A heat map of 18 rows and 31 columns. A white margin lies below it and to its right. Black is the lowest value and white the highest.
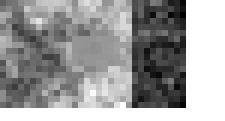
The left part is higher, up to a seam about 70% of the way across. The ninth with the highest average is the bottom middle. In the centre lies a patch that is calmer than the rest. On average the colour sits 50% of the way up the scale.
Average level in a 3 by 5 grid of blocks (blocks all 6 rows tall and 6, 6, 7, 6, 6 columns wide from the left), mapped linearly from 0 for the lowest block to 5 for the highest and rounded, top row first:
3 4 4 3 0
3 2 4 2 0
2 3 5 3 0
